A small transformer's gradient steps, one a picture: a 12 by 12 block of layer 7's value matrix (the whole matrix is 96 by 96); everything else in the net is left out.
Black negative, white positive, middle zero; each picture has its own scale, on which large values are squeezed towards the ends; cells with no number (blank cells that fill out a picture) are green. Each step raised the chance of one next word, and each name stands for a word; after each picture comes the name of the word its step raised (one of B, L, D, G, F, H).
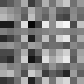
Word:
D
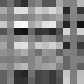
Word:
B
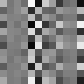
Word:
B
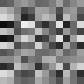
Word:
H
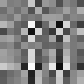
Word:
H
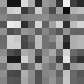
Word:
B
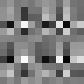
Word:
D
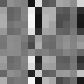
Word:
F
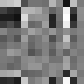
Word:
F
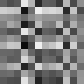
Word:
B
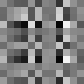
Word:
D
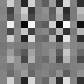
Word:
D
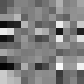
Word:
H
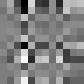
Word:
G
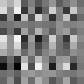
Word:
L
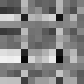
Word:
G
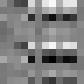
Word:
G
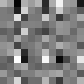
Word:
G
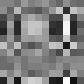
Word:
F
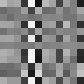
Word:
D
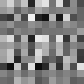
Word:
L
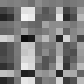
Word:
F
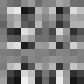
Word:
B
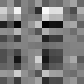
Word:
D
